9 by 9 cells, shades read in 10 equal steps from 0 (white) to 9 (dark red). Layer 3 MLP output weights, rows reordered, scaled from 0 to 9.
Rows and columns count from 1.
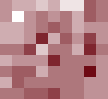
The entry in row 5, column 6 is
5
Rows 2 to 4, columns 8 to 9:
6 5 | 4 4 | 7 4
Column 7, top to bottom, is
1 3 3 4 3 5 5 5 5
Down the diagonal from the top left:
4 0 4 8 5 5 5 4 4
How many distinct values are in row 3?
4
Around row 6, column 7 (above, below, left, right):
3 5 5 5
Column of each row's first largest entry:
8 8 5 4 8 5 8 2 5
